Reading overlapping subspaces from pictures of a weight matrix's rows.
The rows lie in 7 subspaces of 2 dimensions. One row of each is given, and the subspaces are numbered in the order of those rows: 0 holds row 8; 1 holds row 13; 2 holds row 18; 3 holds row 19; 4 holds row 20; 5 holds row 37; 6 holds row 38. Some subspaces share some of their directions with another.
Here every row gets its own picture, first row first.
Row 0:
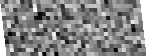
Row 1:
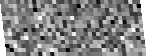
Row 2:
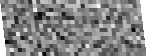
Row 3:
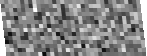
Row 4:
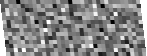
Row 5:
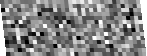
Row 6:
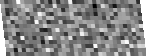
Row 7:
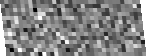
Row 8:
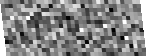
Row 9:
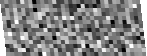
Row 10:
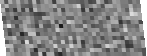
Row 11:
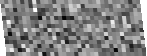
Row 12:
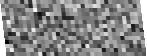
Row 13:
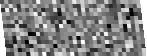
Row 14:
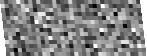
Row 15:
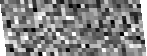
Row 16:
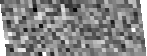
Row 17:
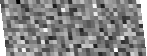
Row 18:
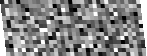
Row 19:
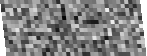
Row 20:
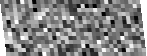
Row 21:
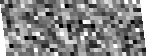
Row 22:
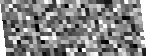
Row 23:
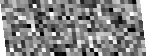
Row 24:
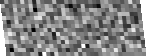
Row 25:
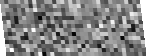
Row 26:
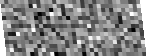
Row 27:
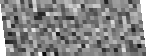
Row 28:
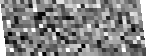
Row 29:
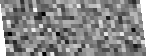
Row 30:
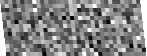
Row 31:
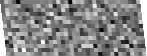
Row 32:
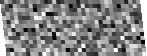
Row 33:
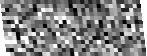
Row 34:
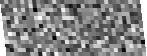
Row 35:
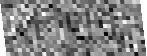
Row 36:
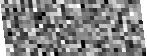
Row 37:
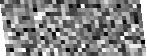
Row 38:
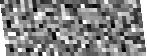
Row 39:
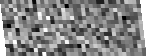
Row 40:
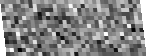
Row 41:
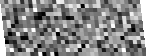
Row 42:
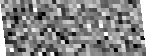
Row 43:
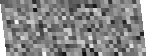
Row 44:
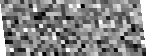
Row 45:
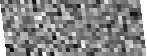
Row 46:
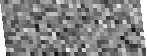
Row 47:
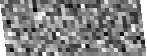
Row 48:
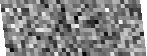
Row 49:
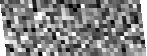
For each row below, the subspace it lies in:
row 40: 1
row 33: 1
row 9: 4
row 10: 1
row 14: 2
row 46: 5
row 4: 2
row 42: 0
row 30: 4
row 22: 5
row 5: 1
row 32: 5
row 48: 3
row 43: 4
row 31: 2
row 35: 0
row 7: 0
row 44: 5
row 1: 6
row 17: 2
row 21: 6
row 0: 6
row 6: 2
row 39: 5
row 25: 6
